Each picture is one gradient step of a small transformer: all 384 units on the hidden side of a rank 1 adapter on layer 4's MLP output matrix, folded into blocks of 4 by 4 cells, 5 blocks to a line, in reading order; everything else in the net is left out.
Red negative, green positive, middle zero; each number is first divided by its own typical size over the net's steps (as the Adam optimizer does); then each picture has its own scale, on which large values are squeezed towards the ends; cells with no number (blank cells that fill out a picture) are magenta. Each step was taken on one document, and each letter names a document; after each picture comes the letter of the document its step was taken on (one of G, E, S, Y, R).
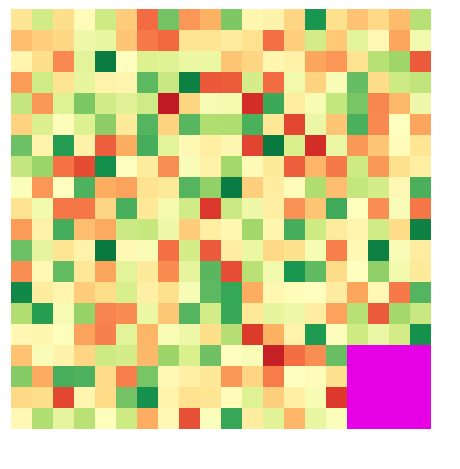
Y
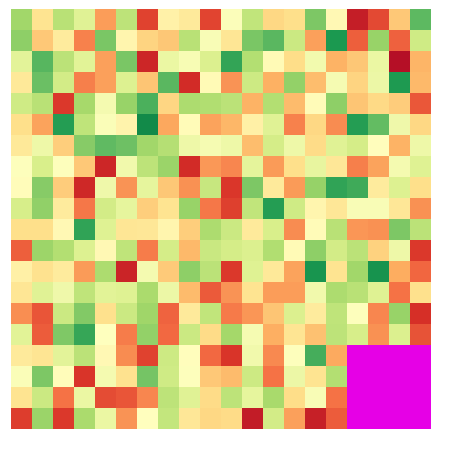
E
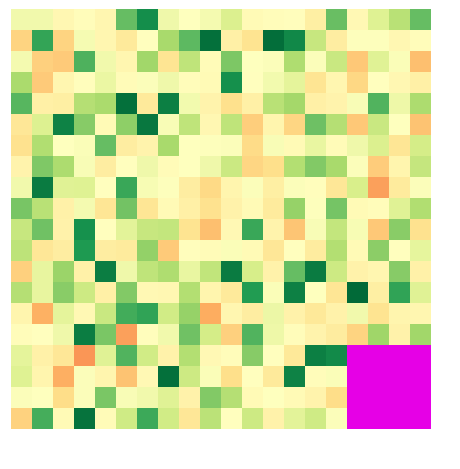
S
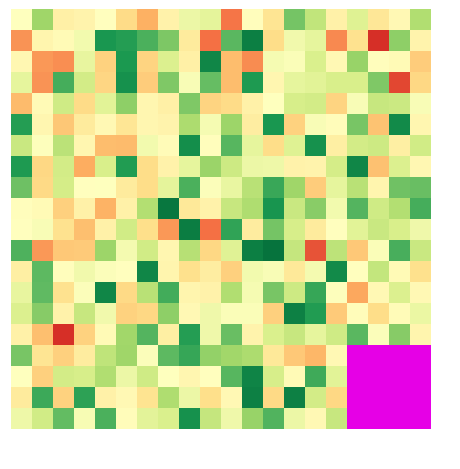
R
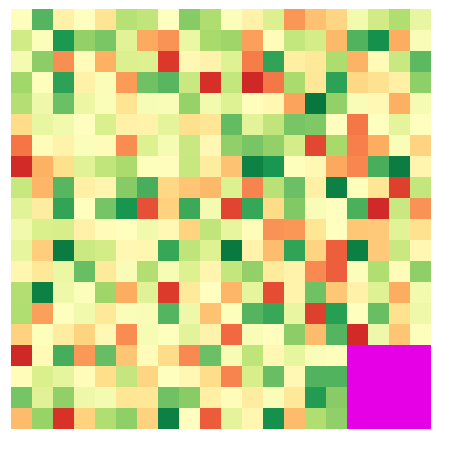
R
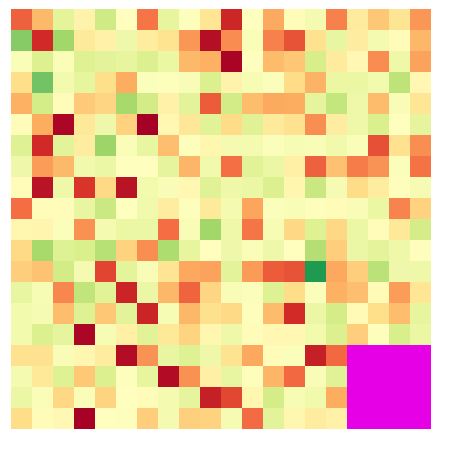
S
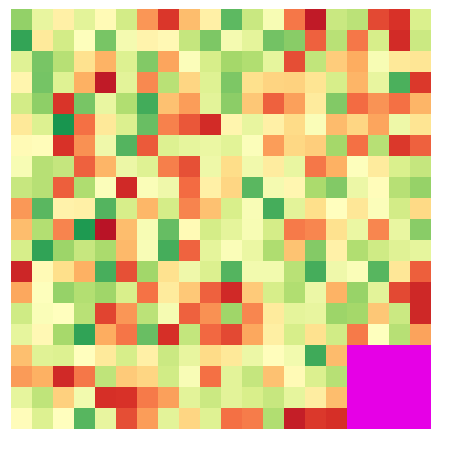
E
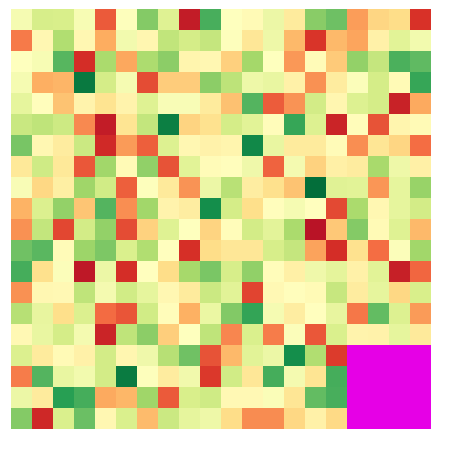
Y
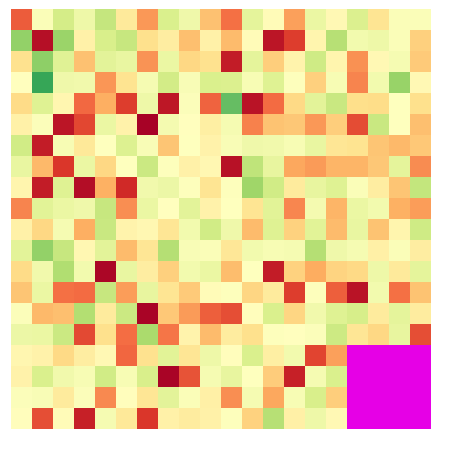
S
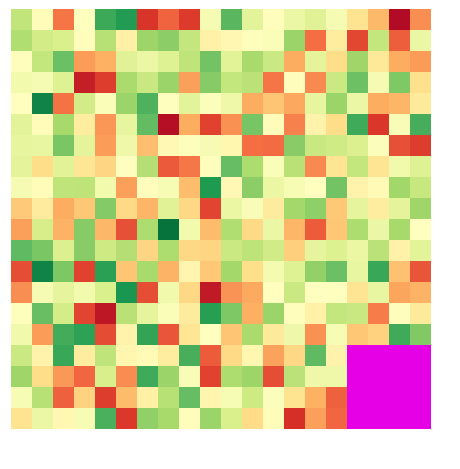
E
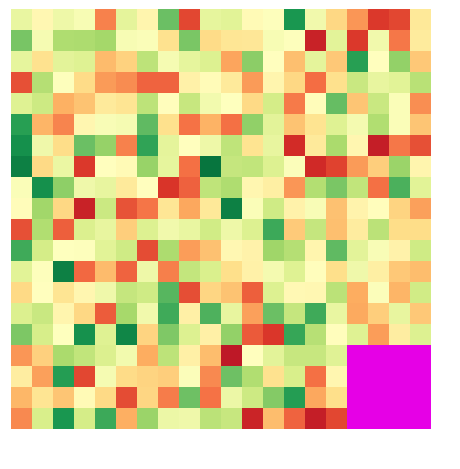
E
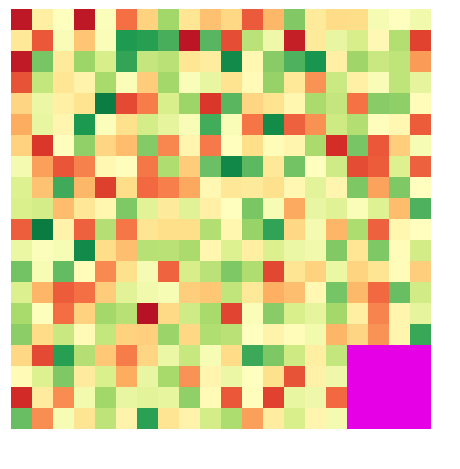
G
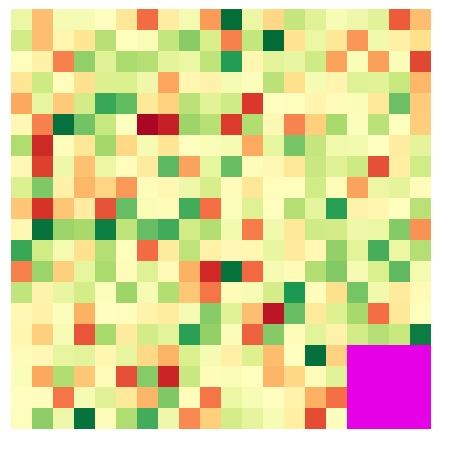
S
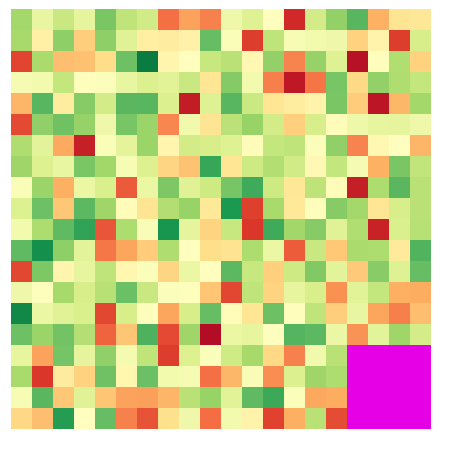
E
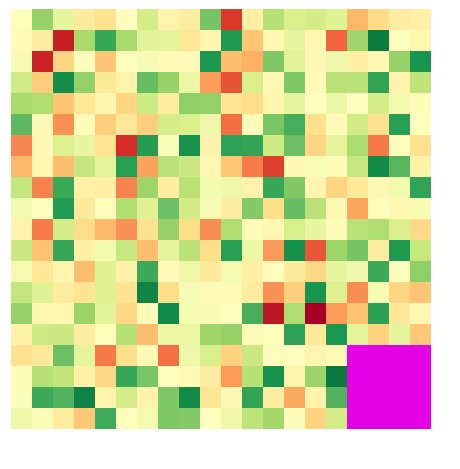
R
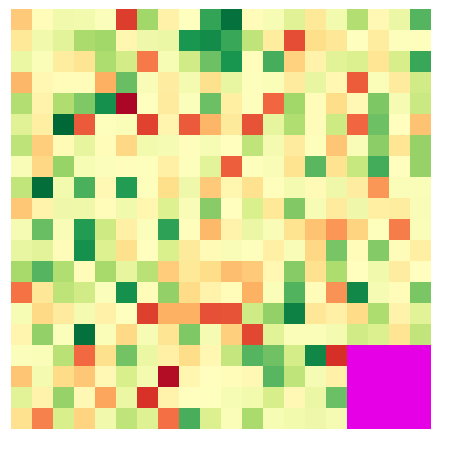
S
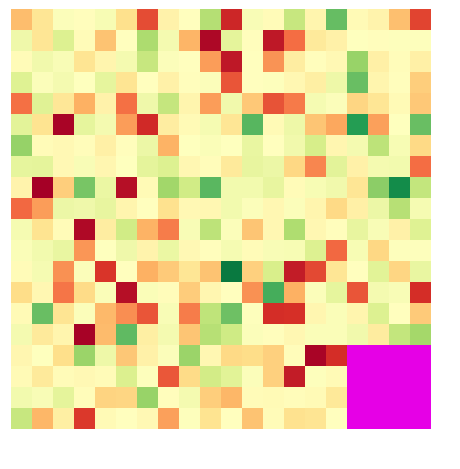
S
